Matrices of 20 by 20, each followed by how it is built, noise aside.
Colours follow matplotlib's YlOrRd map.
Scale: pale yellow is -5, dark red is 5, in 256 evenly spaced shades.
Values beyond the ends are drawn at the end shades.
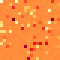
sparse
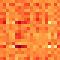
low rank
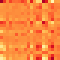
low rank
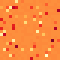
sparse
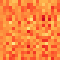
low rank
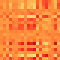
low rank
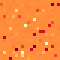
sparse
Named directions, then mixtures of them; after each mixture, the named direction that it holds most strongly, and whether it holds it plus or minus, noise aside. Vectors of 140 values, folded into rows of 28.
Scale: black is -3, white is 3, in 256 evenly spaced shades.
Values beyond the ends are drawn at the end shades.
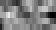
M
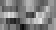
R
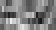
R, minus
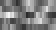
R, plus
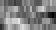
M, plus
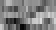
R, plus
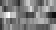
M, plus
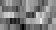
R, plus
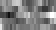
M, minus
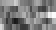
M, minus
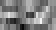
R, plus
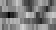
R, minus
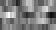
M, plus
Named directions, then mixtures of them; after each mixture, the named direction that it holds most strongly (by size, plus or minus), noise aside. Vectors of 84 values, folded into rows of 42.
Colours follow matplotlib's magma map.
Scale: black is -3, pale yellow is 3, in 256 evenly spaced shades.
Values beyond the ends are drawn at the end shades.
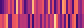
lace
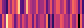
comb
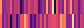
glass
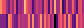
lace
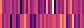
glass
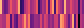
glass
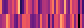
comb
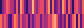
lace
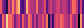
comb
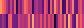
lace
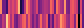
comb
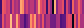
glass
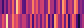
lace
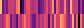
glass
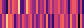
comb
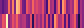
lace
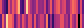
comb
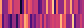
glass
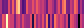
comb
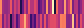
glass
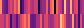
glass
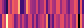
comb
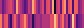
lace
